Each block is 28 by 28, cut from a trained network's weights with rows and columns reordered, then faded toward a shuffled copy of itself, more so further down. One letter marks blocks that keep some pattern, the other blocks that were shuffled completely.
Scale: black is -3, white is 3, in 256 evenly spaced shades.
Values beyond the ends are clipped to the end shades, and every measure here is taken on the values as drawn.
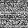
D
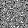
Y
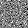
Y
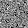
Y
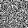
D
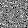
Y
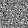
Y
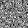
D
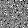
Y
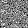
Y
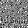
D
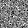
Y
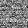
D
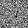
Y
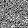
Y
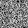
Y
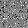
D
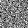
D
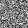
Y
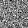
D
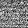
D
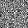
D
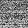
D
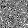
Y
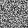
Y
